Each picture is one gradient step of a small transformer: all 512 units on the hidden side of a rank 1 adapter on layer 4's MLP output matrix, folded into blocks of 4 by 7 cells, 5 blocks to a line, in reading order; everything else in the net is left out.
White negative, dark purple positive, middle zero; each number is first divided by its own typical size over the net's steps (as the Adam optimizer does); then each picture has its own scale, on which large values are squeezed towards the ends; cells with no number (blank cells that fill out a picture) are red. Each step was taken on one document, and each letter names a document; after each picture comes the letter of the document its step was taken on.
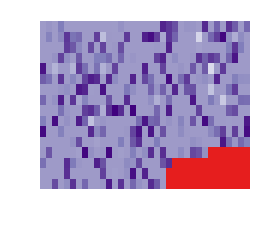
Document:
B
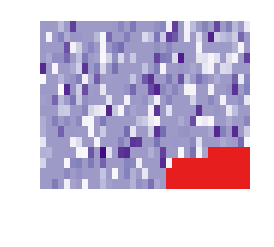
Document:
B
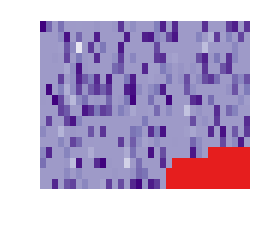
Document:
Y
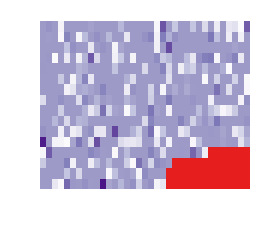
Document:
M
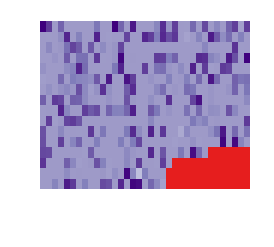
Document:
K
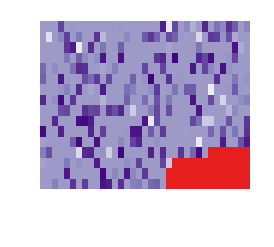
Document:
B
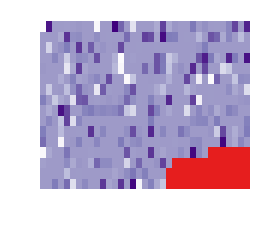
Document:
K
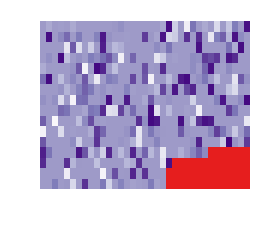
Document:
B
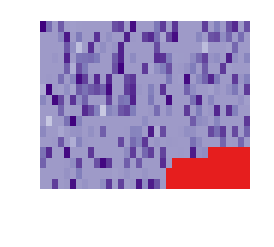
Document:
Y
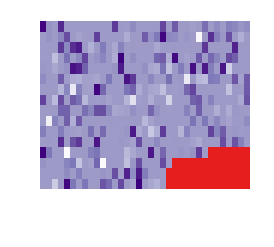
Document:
Y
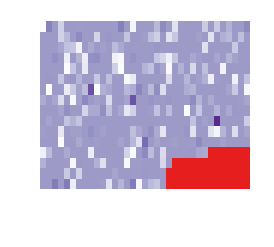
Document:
Y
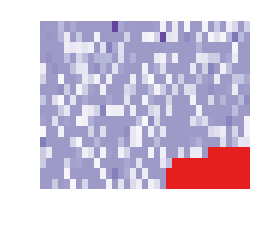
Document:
B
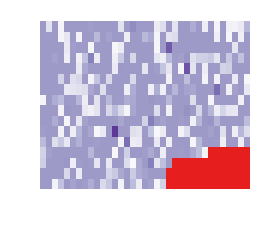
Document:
M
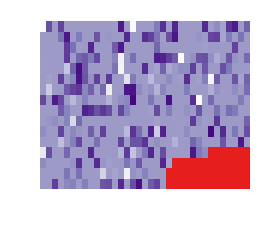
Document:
Y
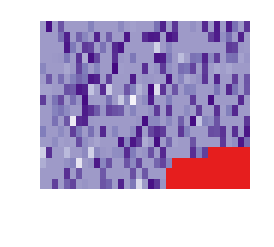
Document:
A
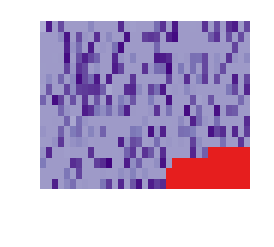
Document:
A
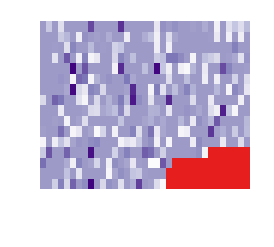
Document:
M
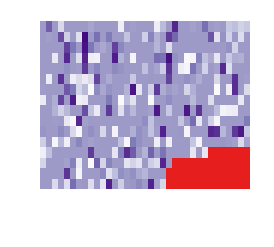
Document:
A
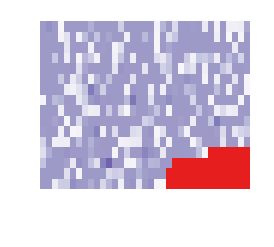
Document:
M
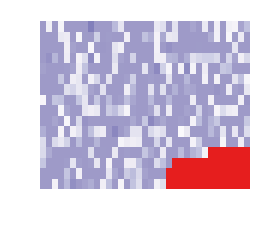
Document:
M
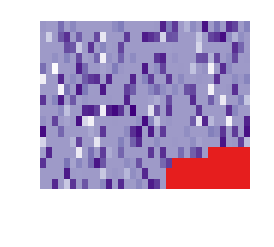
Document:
B
